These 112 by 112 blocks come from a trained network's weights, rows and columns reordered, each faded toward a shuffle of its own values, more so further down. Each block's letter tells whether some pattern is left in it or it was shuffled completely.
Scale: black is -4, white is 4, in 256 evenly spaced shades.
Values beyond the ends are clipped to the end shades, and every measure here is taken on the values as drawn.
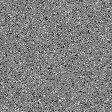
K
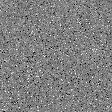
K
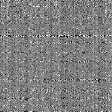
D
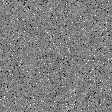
K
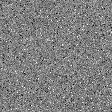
K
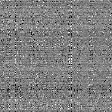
D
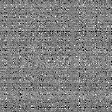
D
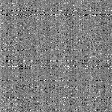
D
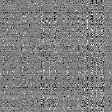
D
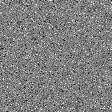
K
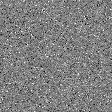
K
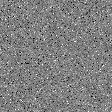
K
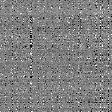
D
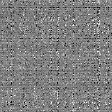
D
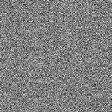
D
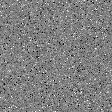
K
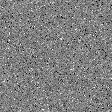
K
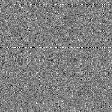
D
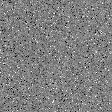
K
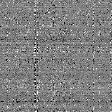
D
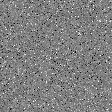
K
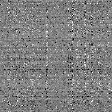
D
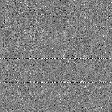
D
